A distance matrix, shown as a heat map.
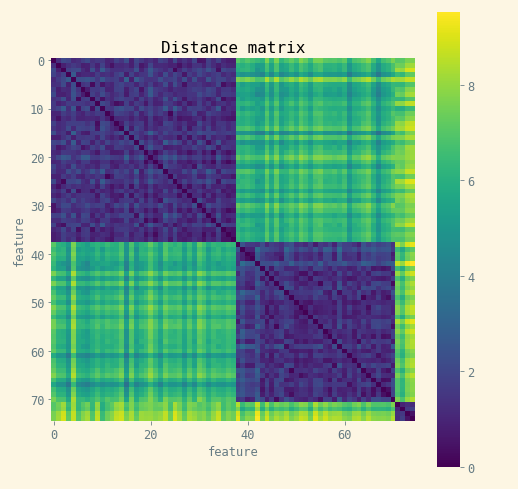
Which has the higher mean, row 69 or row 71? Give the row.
71
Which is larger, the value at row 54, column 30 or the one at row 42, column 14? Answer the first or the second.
the first
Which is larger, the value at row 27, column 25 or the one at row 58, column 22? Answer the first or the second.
the second
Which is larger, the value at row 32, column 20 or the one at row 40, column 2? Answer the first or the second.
the second
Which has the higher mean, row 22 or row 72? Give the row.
72
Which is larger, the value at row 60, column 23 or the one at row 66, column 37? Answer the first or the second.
the first
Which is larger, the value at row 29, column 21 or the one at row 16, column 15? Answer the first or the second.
the second
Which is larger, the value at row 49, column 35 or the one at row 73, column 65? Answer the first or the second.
the second
